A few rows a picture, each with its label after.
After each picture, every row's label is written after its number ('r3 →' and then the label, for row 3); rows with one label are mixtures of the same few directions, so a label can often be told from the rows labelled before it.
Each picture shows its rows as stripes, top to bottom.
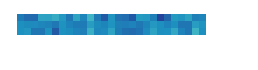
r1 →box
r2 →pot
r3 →pot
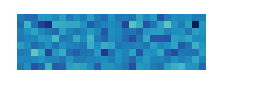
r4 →box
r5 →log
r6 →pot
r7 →box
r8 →pot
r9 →pot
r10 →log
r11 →pot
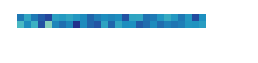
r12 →log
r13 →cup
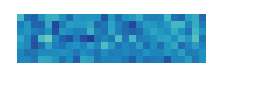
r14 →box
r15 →pot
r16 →pot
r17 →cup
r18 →pot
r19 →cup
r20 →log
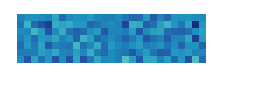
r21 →box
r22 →log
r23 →pot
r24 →log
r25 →cup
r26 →box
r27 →log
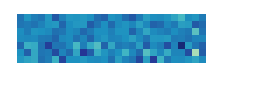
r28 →pot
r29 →pot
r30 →log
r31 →box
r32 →cup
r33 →log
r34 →box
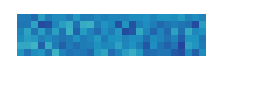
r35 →cup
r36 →cup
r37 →log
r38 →cup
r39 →cup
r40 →pot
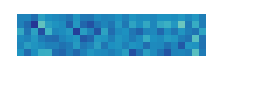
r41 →cup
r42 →cup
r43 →cup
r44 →log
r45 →cup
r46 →log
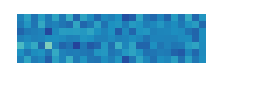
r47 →log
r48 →cup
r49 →cup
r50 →log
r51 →cup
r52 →pot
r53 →log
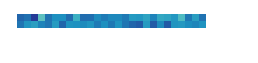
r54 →cup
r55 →box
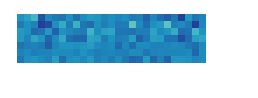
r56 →cup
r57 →log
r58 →pot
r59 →pot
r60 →cup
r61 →log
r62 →box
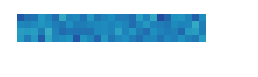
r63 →box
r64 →log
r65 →cup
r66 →cup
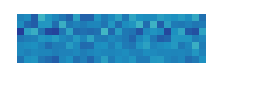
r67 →cup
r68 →box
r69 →box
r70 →box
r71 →log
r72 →log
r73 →box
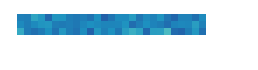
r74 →pot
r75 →log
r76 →box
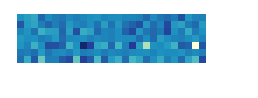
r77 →cup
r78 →box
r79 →log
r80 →box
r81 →log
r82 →cup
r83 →cup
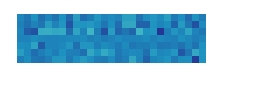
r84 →log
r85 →log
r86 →box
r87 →pot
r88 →cup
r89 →pot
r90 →log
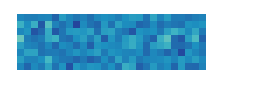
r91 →box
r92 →cup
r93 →pot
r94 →box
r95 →box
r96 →cup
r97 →cup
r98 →log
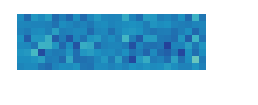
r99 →log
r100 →box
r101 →pot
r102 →log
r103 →log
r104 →cup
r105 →log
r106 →log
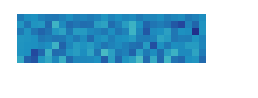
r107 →box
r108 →pot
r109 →log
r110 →box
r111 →box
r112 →pot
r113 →box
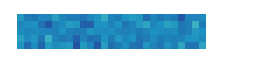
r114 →pot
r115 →log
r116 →pot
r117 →cup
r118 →cup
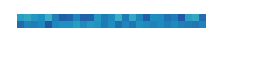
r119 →cup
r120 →cup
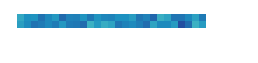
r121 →box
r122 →pot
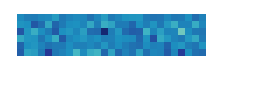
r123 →pot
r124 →pot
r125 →pot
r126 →box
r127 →box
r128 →cup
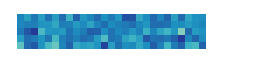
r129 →log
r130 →box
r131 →cup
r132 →pot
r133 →box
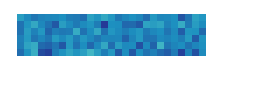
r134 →pot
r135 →pot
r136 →cup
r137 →log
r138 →box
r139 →cup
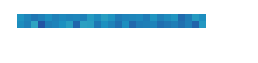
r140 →pot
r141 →cup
